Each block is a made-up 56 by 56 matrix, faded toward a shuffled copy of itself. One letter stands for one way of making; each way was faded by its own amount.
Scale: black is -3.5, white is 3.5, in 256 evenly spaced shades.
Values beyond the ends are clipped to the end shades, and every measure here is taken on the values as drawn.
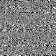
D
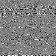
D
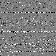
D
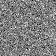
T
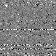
D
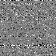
D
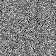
T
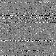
D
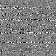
D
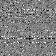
D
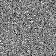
T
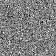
T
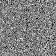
T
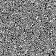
T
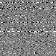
D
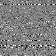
D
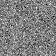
T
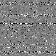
D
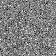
T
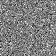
T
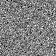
T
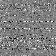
D
